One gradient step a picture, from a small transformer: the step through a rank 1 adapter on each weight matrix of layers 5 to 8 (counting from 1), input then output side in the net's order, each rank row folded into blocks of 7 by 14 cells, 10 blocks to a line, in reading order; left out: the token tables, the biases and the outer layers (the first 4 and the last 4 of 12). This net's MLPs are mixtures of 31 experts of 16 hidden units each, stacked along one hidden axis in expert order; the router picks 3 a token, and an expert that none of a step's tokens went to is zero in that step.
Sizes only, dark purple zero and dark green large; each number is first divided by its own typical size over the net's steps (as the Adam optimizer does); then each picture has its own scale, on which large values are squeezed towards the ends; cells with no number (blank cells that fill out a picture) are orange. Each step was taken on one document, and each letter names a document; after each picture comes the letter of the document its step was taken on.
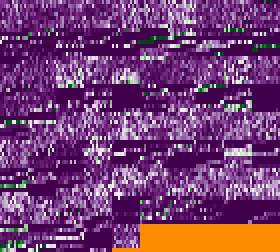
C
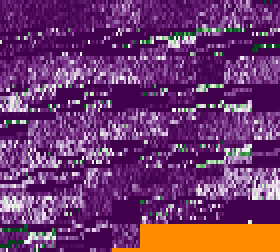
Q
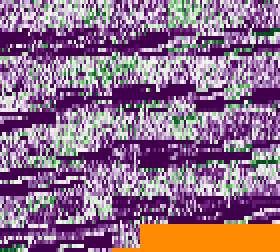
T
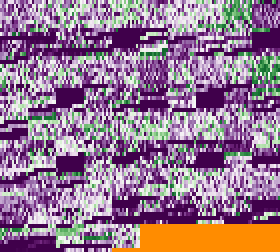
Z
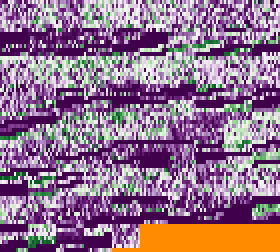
T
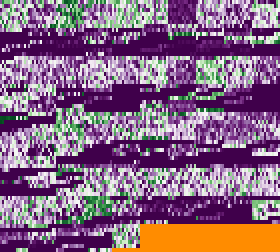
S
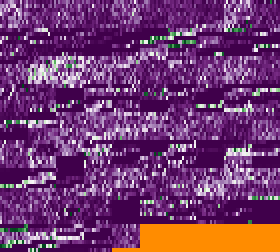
C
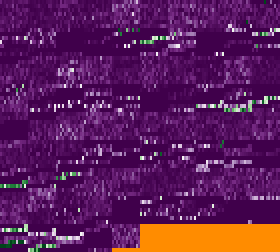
Q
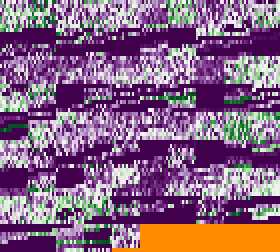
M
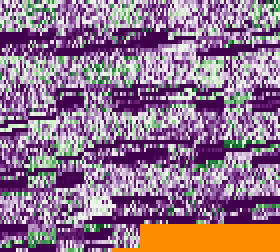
T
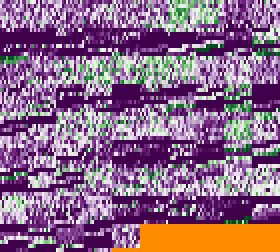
T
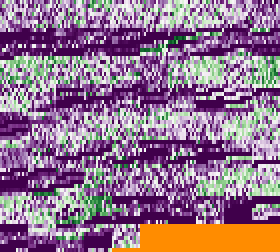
M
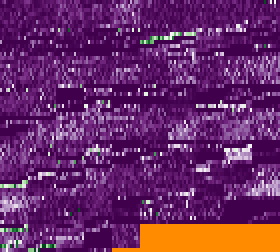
C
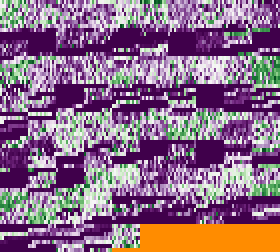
M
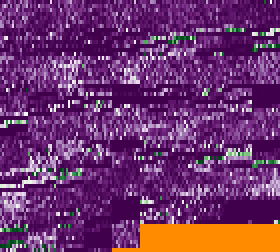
C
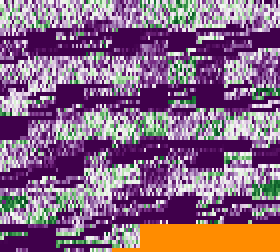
Z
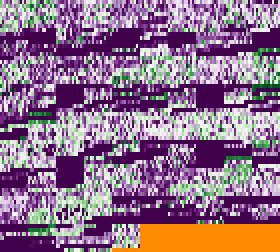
M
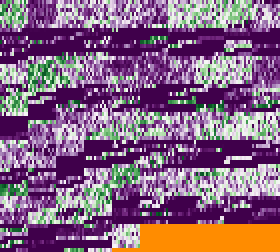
Z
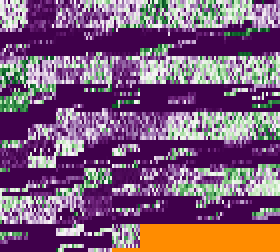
M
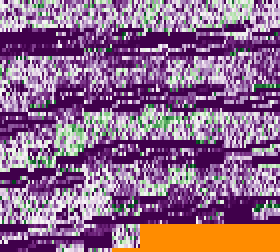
M
